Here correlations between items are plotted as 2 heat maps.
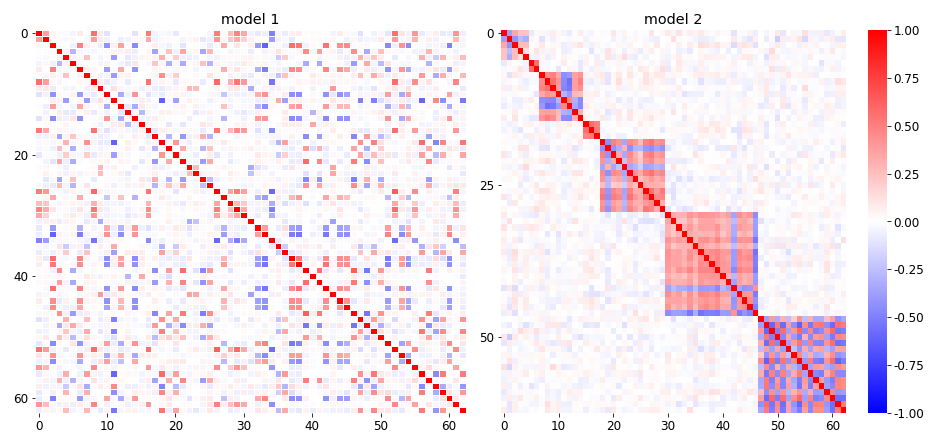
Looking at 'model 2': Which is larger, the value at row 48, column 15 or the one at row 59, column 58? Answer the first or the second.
the first
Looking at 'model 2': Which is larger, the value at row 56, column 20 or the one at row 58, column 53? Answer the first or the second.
the first
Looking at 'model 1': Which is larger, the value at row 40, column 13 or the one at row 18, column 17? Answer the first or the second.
the second
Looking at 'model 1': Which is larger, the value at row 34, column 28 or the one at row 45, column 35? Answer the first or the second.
the second
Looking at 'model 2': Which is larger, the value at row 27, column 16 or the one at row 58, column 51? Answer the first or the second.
the first
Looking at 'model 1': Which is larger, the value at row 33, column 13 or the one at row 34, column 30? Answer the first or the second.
the first
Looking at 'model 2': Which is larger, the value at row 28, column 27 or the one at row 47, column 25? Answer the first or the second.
the first
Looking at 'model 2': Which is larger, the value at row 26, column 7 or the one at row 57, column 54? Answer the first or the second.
the first
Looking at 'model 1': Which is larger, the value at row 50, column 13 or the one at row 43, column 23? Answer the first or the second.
the second
